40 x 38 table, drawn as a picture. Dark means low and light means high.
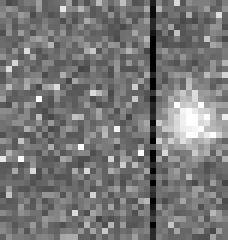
Odd lines: column 26. Ninth with the highest average: middle right. Bumps: one, in the middle right.
